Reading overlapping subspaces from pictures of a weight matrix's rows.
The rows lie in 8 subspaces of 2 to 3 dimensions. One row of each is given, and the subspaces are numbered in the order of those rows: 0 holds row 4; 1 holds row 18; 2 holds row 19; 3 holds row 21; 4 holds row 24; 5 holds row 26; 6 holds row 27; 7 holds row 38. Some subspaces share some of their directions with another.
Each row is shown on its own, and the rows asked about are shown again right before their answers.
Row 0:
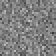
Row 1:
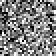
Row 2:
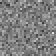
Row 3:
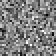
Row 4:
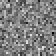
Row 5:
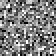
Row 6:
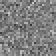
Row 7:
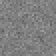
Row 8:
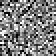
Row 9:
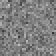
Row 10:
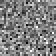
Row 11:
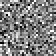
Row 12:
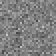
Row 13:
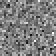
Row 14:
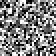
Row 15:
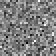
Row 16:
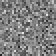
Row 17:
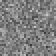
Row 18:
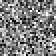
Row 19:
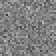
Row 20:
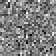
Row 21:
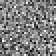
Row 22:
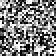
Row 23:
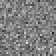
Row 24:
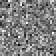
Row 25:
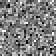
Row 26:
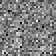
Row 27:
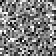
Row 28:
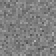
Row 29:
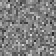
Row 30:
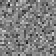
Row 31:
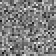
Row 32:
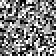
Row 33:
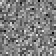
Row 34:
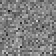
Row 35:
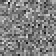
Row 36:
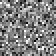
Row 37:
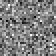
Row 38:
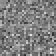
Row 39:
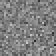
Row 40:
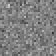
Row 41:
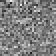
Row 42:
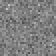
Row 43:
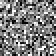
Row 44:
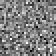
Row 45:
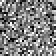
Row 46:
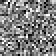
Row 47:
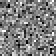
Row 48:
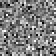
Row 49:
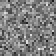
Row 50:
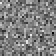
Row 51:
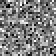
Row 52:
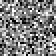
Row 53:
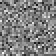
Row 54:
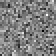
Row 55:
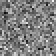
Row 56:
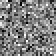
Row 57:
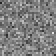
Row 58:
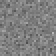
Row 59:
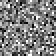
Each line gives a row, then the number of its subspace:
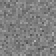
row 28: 4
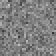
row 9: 4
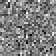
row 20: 2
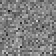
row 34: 5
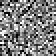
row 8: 2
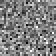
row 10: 3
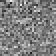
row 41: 5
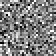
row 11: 2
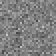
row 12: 5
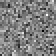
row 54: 0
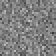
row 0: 0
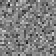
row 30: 2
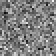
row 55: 6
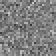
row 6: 2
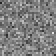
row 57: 5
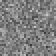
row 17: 1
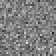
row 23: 3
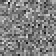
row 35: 2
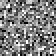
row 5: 7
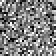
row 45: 6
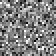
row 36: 7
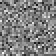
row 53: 7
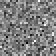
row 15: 4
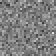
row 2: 7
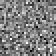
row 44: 3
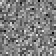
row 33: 6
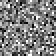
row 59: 3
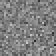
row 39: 4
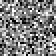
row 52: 1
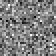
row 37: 1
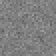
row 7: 5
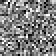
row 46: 2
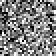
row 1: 6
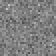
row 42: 1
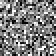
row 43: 1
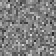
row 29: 3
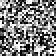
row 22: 7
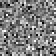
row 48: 2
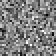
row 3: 1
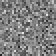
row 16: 0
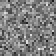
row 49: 6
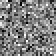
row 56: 4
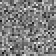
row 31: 7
